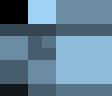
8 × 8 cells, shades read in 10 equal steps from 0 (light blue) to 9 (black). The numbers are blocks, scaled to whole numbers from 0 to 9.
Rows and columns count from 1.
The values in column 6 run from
1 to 5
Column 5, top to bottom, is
3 3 5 1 1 1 1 4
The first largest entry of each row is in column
1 1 1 3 3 1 1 1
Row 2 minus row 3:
3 3 -6 -6 -2 -2 -2 -2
